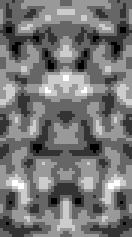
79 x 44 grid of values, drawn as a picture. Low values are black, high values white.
There is no overall slope. The centre is the calmest part. The left and right halves mirror each other. There is no seam. No single row or column stands out from its neighbours. The field is mottled with small blotches.
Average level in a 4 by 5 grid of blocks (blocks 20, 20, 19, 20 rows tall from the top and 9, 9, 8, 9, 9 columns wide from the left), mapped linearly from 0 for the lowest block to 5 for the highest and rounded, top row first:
0 2 5 2 0 / 4 4 5 4 4 / 3 1 3 1 3 / 3 3 3 3 3
